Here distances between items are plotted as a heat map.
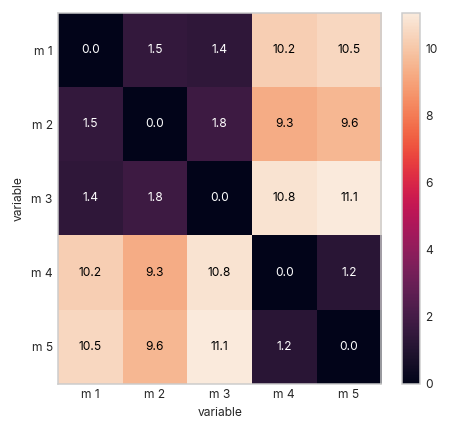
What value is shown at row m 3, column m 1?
1.4
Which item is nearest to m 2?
m 1
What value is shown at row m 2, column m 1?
1.5
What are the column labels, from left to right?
m 1, m 2, m 3, m 4, m 5
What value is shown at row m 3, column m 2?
1.8
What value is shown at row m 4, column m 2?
9.3
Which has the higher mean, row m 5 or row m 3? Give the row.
m 5
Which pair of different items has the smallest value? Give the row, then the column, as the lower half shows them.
m 5, m 4
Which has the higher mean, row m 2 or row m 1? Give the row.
m 1
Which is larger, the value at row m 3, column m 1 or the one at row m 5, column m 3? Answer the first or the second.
the second
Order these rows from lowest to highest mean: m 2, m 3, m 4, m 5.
m 2, m 3, m 4, m 5
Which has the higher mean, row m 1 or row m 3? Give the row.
m 3
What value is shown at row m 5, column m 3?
11.1
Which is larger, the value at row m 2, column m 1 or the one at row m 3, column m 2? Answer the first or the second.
the second
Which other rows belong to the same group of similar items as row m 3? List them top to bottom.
m 1, m 2
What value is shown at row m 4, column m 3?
10.8
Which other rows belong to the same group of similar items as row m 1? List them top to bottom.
m 2, m 3
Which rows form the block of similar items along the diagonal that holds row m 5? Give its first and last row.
m 4 to m 5
